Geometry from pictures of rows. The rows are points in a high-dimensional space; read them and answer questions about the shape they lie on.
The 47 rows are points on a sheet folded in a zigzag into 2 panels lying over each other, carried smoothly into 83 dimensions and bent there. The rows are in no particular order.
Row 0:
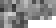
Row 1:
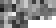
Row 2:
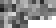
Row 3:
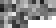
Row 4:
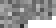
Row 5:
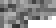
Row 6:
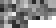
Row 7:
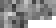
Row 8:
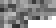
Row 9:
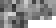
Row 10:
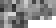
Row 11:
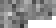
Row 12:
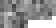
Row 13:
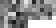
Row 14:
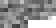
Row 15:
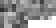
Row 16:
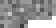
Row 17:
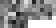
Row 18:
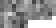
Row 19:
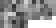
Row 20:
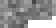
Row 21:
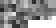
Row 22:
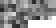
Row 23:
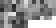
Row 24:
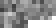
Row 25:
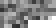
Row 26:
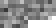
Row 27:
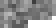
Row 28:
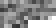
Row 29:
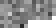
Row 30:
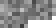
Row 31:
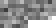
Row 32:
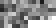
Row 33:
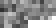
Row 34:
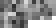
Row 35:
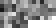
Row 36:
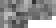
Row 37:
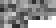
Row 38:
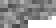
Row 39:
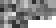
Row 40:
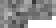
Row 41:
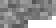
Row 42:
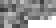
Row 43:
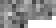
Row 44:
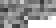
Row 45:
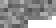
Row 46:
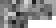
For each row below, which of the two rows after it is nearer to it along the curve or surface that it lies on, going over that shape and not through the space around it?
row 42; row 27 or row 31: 31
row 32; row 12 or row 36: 12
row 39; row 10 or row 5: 5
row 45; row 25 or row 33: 25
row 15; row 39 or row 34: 34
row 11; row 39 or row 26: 26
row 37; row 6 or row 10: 6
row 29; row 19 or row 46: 19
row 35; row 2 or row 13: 2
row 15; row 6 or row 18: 18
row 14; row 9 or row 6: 6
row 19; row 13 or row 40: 13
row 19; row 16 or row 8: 16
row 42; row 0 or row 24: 24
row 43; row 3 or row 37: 3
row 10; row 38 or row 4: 4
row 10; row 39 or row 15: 15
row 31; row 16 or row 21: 16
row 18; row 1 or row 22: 1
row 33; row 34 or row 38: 34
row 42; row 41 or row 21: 21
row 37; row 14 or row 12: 14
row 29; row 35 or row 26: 26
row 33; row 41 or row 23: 23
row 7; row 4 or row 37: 4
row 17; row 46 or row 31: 46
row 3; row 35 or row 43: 35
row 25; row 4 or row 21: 21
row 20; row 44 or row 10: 10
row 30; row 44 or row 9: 9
